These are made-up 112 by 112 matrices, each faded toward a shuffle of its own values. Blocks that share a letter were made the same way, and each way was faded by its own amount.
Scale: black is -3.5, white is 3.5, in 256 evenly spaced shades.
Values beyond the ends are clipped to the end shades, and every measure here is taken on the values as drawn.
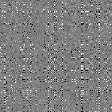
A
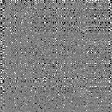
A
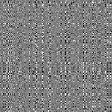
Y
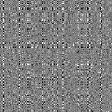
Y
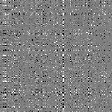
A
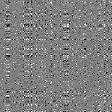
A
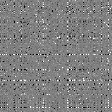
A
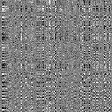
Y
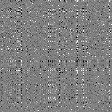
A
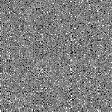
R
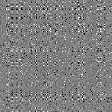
A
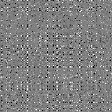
A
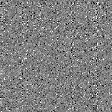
R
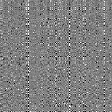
Y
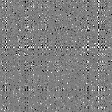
A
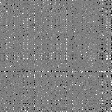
A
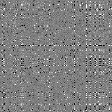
A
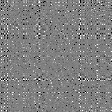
A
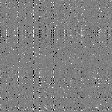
A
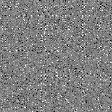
R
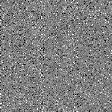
R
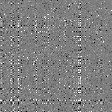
A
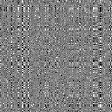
Y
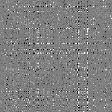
A
